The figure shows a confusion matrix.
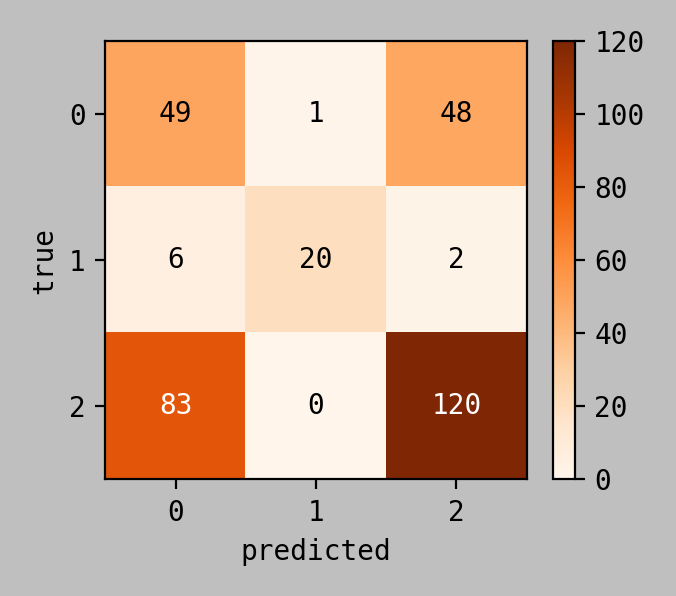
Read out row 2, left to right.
83 0 120
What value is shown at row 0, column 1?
1
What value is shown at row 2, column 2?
120
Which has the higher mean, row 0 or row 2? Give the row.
2
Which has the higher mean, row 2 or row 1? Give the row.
2
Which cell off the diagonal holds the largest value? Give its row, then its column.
2, 0
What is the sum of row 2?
203
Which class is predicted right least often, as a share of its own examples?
0
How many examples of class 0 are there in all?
98
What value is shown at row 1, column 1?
20
